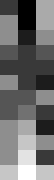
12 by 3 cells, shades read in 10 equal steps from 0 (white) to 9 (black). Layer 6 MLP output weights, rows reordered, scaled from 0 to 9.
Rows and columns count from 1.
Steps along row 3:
up down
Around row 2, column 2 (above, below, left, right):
9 8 4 3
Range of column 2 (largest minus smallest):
9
